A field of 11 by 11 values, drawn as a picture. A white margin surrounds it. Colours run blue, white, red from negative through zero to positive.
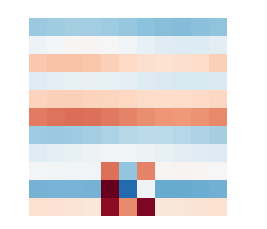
Roughest part: bottom middle. Odd patch: rougher, in the bottom middle. Ninth with the highest average: bottom middle. Slope: none. Average level on the scale: 50%.
